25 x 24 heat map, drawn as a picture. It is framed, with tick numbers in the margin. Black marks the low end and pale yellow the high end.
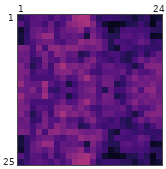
The histogram is bell-shaped. No single row or column stands out from its neighbours. The texture is blotchy. The top and bottom halves mirror each other.
